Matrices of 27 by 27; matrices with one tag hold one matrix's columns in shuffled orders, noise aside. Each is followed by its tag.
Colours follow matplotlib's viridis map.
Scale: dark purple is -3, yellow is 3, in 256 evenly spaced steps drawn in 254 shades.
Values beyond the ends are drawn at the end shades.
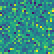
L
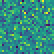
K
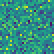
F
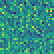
L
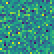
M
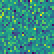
K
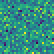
M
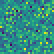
M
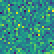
L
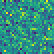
K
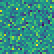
F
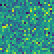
L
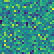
F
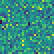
F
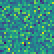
M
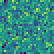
K
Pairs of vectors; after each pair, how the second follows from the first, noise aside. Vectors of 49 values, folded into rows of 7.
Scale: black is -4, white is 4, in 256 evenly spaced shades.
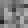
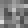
negated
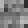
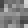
negated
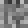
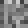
negated
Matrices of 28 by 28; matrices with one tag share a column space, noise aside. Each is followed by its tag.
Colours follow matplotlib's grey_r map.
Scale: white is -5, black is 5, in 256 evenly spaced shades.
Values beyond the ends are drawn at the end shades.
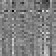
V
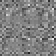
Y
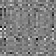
Y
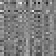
V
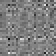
Y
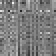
V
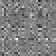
Y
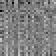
V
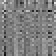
V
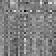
V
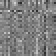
V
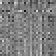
V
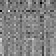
V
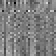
V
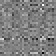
Y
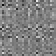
Y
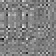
Y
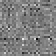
Y
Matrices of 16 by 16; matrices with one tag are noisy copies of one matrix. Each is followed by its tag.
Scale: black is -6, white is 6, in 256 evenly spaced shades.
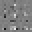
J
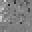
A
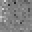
A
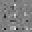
J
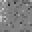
A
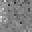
A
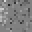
A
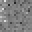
A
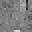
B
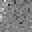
A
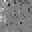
A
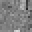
B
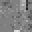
B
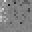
A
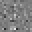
J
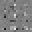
J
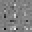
J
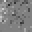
A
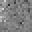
A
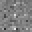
J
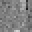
B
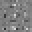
J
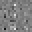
J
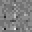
J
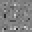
J
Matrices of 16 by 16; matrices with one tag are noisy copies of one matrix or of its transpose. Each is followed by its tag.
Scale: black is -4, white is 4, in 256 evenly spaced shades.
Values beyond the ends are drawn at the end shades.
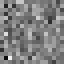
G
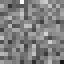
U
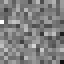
U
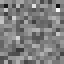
G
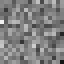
U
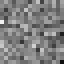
U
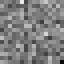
U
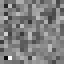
G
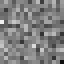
U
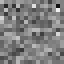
G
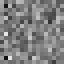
G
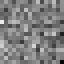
U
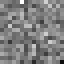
U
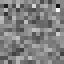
G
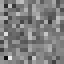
G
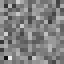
G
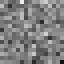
U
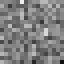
U
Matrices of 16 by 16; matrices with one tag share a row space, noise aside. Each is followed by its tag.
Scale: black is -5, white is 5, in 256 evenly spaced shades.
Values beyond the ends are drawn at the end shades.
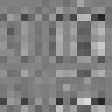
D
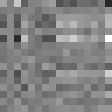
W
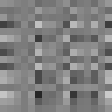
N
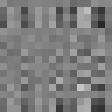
D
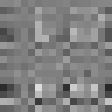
N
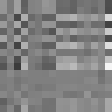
W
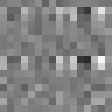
D
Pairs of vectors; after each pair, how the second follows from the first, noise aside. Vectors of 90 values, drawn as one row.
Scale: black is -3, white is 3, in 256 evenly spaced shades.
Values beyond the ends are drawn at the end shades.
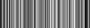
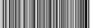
sign-scrambled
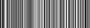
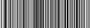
negated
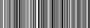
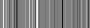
partly zeroed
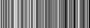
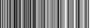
negated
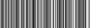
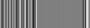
partly zeroed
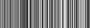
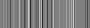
partly zeroed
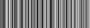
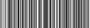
sign-scrambled
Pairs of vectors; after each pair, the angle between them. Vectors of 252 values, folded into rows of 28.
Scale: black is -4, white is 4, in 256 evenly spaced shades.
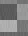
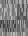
partly opposed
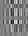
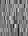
partly opposed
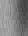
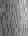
nearly opposite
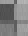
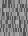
orthogonal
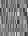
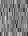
partly aligned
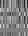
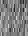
orthogonal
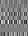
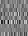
nearly opposite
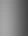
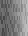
nearly opposite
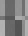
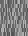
orthogonal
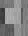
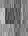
nearly opposite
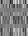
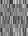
nearly parallel
